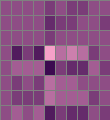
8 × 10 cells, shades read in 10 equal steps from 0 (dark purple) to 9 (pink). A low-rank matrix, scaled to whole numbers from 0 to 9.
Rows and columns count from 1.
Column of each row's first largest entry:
1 1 1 5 2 5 5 2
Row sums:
37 35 39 44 34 42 41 33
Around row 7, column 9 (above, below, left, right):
4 4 5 4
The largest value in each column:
4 5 5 5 9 6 7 6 5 4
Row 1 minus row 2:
0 0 0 0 1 1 0 -1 0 1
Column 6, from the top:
4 3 4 6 3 5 5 3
